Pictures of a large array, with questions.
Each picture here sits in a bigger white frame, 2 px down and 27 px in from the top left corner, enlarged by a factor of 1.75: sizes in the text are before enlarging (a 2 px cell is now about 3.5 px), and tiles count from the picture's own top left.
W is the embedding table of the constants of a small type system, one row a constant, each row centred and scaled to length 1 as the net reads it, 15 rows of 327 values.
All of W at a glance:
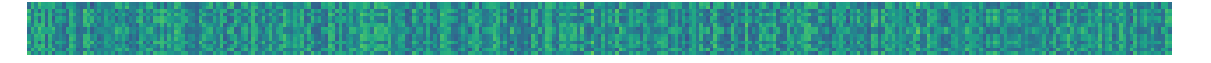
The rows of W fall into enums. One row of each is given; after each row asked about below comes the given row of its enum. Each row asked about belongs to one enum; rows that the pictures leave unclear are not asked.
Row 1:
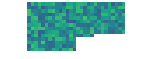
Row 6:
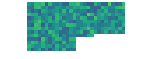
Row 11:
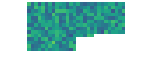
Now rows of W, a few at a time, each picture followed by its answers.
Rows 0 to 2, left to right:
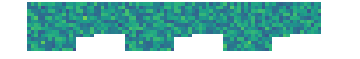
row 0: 1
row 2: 11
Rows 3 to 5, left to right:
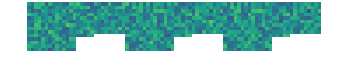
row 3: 6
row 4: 11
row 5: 11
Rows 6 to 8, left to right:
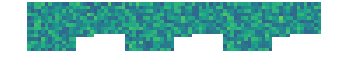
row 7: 1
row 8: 1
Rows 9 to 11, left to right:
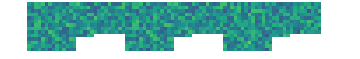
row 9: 6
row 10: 6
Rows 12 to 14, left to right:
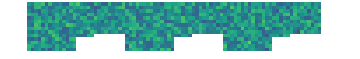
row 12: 6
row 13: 1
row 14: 11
